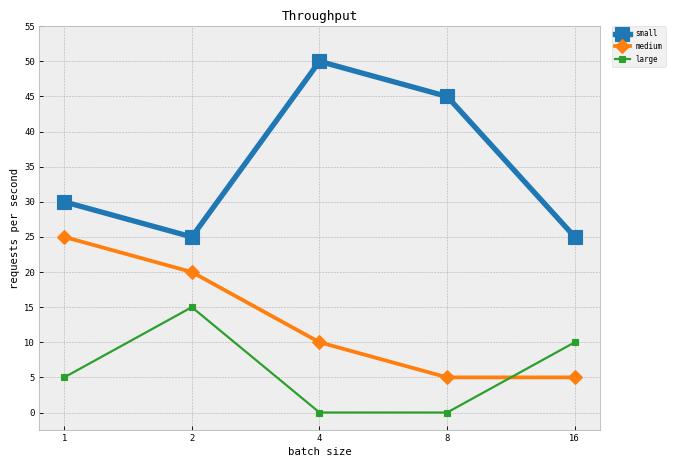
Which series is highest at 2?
small
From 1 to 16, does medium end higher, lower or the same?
lower
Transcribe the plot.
Title: Throughput
x-axis: batch size, ticks 1 2 4 8 16
y-axis: requests per second, ticks 0 5 10 15 20 25 30 35 40 45 50 55
Legend: small, medium, large
Values:
small: 30 25 50 45 25
medium: 25 20 10 5 5
large: 5 15 0 0 10
